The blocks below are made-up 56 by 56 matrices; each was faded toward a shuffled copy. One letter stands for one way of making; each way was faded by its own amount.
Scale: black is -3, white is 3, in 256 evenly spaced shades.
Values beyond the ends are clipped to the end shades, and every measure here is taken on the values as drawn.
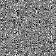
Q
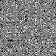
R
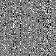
Q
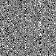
Q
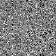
Q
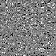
R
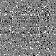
R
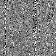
Q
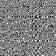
R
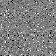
R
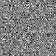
R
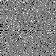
R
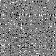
R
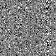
Q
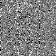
Q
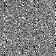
Q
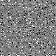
R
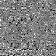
R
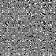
R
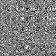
R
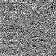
R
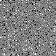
R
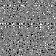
R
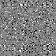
R
